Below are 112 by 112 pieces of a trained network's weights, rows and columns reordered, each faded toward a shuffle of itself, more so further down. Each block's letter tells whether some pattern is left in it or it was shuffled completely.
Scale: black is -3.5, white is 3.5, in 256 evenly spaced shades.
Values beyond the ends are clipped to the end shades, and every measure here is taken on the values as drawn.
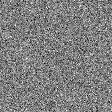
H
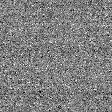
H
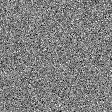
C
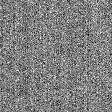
H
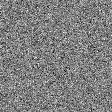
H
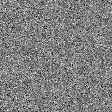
C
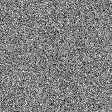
H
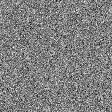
H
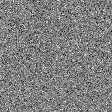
C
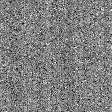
H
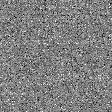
H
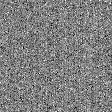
H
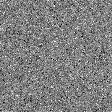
C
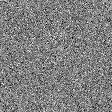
C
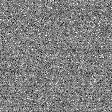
H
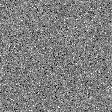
C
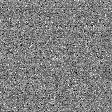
H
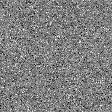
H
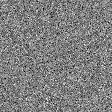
C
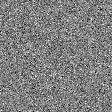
C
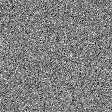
H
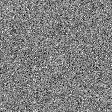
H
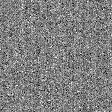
H
